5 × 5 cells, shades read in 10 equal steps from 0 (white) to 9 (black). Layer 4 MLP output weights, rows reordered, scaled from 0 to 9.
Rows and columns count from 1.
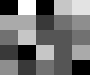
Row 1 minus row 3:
4 -2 3 -4 -4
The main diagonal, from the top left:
9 3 6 6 9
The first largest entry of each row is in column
1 3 3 2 5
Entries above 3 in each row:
2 3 4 3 5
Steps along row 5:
up down up up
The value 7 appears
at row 2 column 3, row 4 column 1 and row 5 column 2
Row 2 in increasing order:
3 3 4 5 7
